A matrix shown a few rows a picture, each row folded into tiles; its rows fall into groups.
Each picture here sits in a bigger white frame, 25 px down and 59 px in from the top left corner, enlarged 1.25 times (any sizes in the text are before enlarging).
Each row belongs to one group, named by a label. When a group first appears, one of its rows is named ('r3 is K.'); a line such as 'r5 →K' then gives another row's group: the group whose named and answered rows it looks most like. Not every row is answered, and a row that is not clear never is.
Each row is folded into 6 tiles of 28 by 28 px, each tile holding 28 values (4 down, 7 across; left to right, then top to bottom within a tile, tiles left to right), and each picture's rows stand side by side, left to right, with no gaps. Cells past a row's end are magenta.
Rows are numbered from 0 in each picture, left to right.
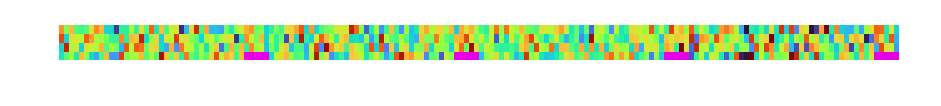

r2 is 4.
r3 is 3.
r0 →3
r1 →4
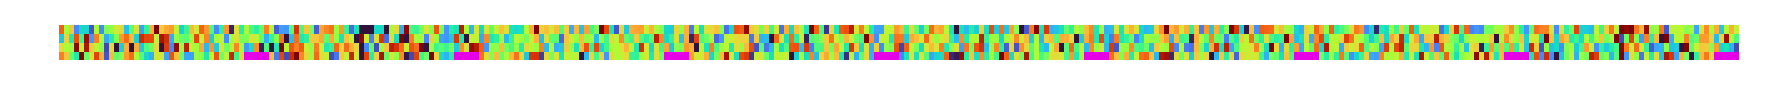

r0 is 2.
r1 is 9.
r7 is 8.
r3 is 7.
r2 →7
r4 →3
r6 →3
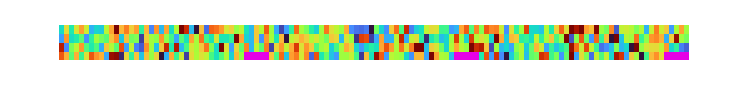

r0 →7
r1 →9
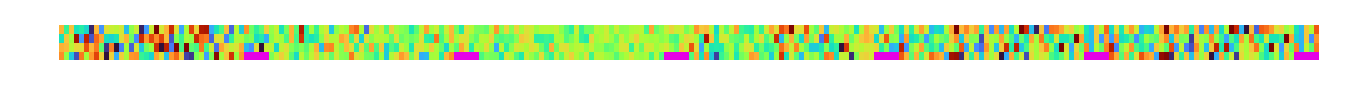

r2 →4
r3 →8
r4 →7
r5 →7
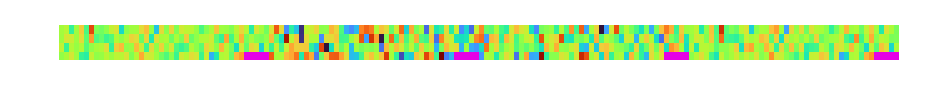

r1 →2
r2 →3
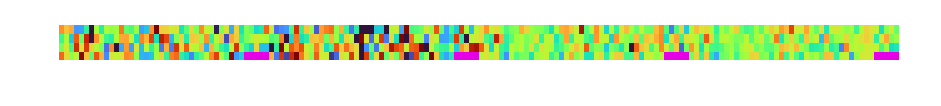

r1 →9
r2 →8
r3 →8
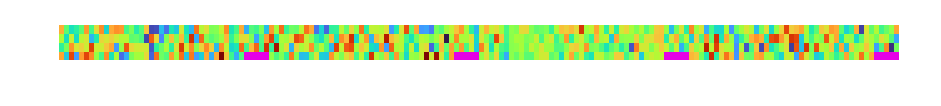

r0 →9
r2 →8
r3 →2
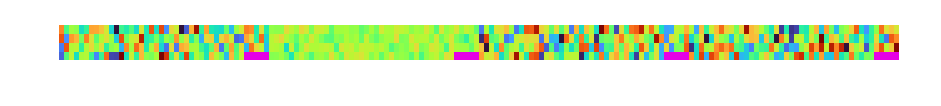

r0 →3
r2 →7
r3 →9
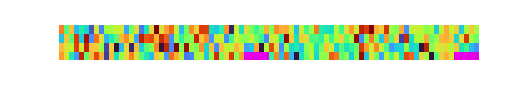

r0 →2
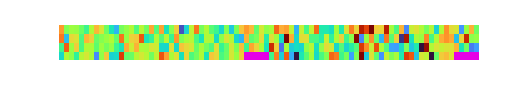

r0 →3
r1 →8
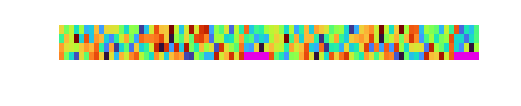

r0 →2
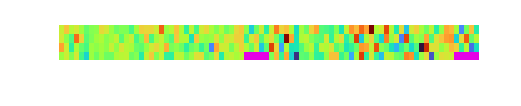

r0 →8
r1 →8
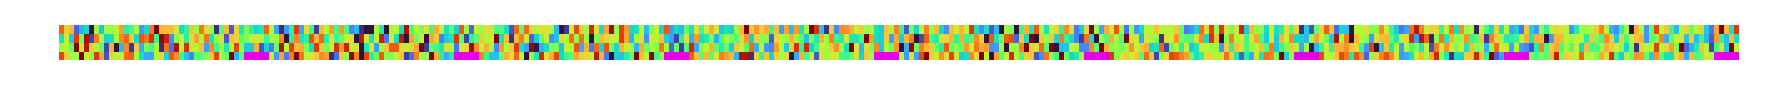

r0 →2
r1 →9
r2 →2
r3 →7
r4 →9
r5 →2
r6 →2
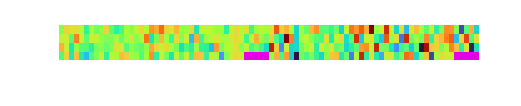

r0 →8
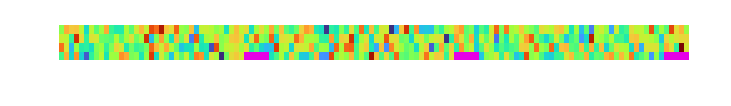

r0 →8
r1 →3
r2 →4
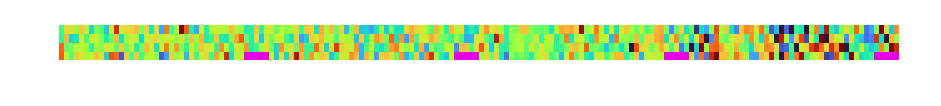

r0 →7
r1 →9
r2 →8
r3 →9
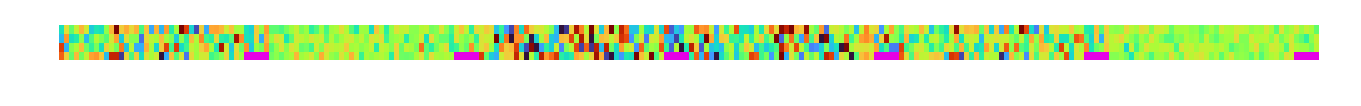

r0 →7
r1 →9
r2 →2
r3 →8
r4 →7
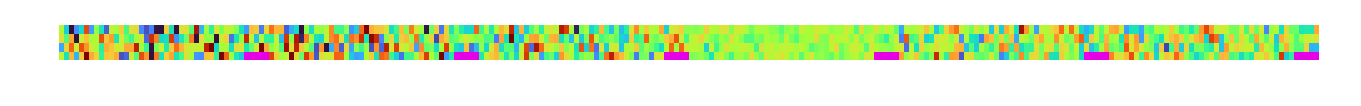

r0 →9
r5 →2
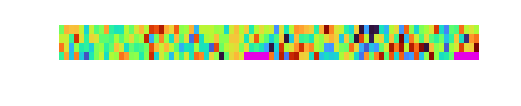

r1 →9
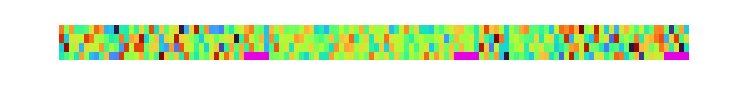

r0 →3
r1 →3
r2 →8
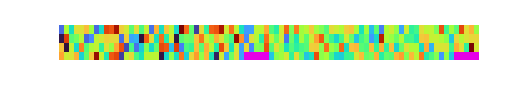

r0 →7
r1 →4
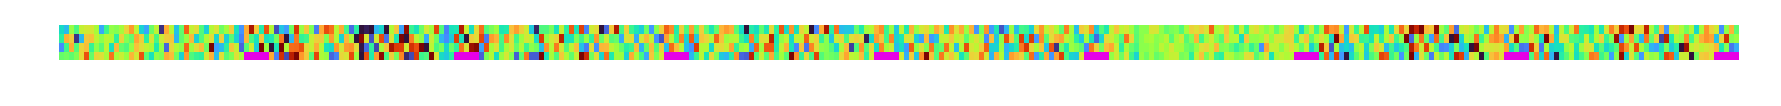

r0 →9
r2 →3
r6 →8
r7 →8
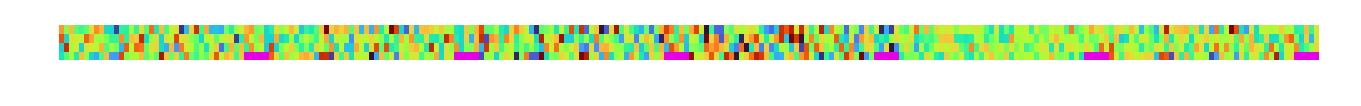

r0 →3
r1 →7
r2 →3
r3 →2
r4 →4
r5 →7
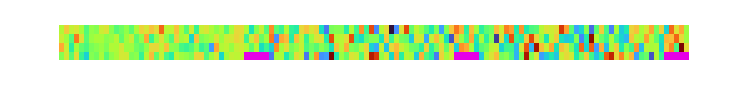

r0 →8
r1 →3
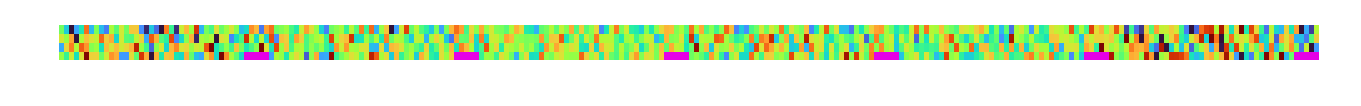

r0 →9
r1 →3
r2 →3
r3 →3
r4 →4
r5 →2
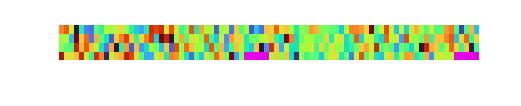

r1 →8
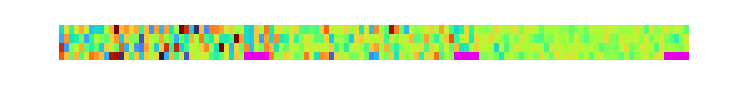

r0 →7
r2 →4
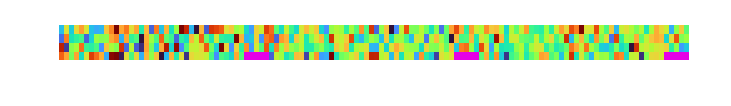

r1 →3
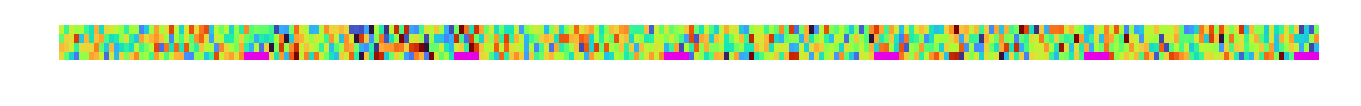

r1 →9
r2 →2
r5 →2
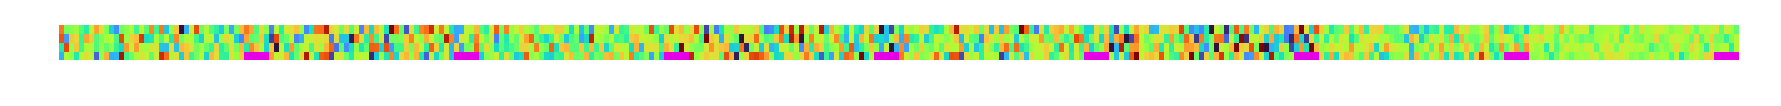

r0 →3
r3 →2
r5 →9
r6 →9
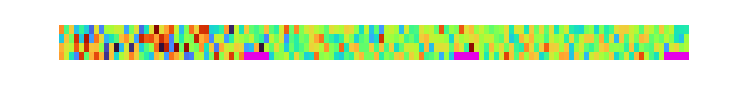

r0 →2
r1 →4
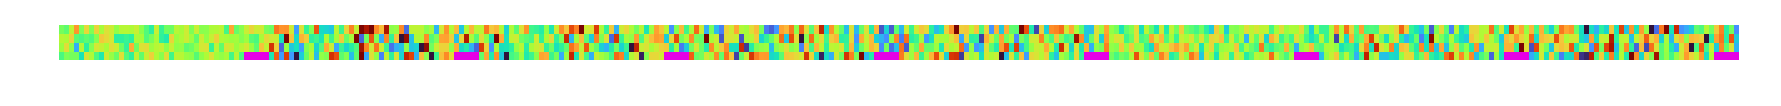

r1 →8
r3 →2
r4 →7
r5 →9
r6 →4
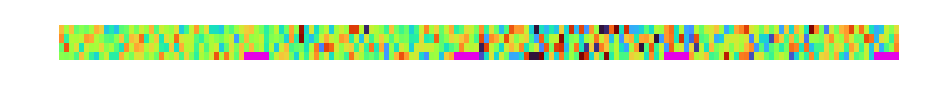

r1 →4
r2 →3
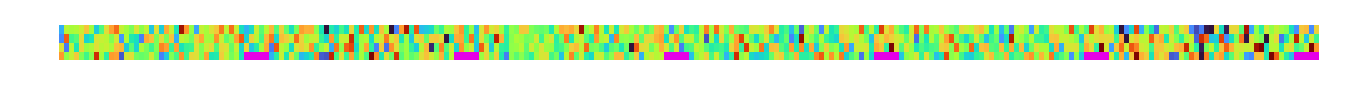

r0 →7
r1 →3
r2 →8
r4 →4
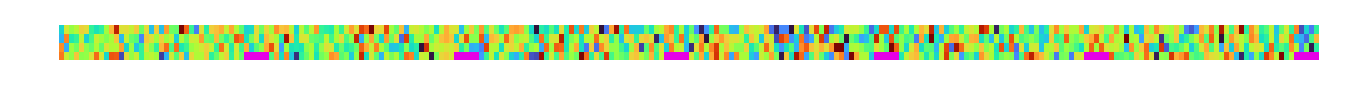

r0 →7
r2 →3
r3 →9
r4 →4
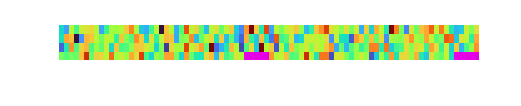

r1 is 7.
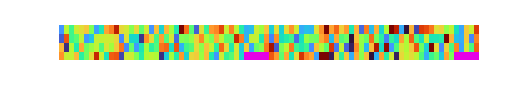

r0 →7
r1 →7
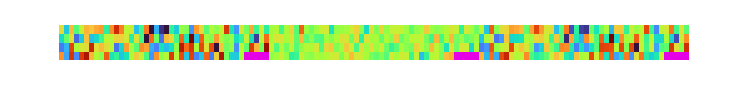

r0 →9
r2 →9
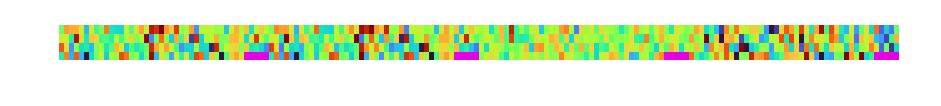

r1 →8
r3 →2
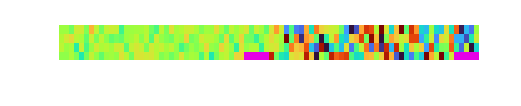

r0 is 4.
